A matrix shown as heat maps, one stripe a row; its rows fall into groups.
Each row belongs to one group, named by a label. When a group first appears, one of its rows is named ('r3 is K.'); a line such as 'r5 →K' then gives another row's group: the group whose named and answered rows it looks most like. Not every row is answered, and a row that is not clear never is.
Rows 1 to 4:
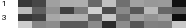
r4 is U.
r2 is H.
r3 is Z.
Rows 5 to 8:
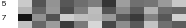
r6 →H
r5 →U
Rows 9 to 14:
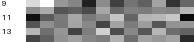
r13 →H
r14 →Z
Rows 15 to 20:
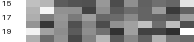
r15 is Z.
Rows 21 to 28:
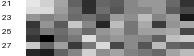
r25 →Z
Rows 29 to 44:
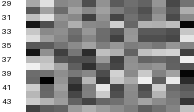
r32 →Z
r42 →H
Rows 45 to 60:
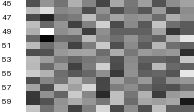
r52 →Z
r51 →H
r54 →H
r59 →Z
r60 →H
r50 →U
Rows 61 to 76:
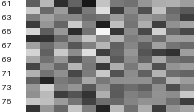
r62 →H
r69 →H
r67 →H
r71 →H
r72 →U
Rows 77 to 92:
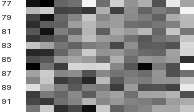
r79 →U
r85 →Z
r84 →U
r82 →U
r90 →Z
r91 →U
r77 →U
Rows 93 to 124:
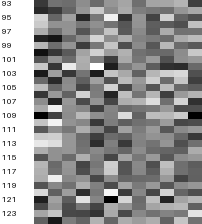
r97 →H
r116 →H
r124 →U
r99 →H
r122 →Z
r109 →Z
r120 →H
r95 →H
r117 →H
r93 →Z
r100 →U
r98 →U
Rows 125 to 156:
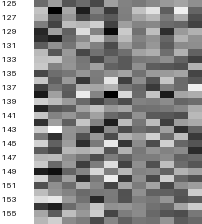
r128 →Z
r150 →H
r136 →H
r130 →U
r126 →U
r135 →Z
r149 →U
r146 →Z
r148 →H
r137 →U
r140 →U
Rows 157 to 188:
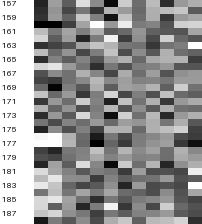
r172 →H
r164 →H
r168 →U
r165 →Z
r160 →U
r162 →H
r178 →U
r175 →Z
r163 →U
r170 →H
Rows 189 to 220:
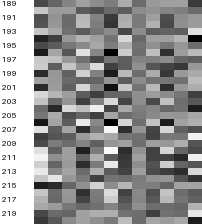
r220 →Z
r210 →H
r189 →Z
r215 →U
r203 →H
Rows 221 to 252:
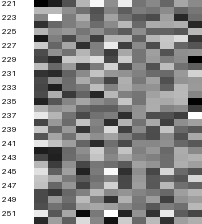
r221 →U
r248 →U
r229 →Z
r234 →Z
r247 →H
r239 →H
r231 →U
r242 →U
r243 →U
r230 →H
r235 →Z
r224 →Z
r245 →H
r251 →H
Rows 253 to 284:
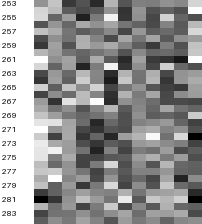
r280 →Z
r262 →H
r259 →U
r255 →H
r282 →H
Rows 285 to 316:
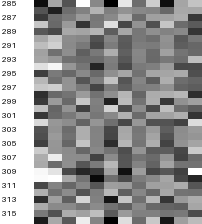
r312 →H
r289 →Z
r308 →H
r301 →Z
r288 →H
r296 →H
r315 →Z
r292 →H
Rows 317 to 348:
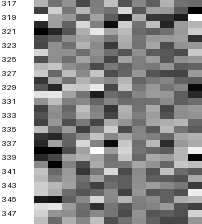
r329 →Z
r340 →U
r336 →U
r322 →Z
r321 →U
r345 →U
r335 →H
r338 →U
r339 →Z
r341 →H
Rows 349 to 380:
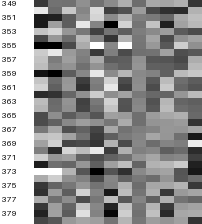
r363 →H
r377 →H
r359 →U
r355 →U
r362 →U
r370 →Z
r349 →Z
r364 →H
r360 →H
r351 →U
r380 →Z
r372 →Z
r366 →Z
